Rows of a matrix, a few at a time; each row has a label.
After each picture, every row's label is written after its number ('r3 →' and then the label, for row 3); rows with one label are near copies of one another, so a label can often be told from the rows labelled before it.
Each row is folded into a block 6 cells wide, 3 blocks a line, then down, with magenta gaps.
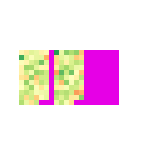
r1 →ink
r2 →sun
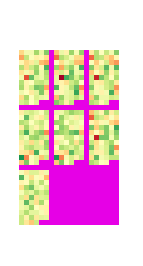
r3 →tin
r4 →tin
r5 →tin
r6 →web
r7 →web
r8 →tin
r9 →ink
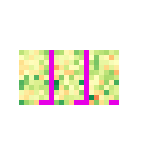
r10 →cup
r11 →cup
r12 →web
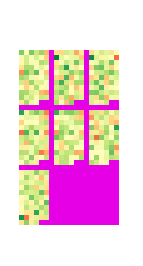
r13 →sun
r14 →ink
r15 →ink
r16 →sun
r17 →sun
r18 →tin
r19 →web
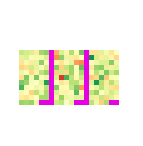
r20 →cup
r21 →tin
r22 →ink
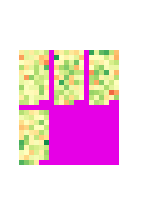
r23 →tin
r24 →ink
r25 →sun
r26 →cup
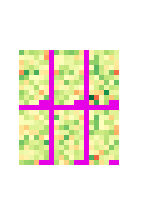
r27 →sun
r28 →sun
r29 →web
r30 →cup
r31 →ink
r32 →web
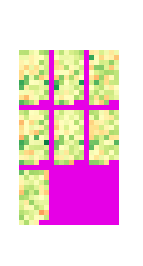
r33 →cup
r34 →cup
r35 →ink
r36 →cup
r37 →cup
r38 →cup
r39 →sun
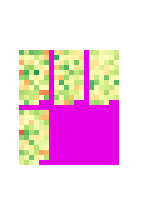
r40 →sun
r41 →ink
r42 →cup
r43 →sun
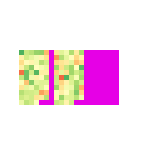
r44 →sun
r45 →tin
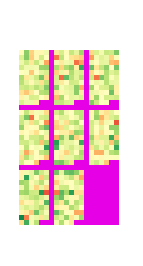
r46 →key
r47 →tin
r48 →tin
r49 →key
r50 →cup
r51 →key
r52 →web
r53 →sun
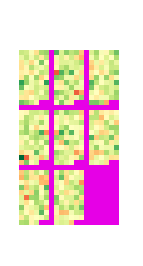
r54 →cup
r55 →sun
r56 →cup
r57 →web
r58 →sun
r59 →key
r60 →tin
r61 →key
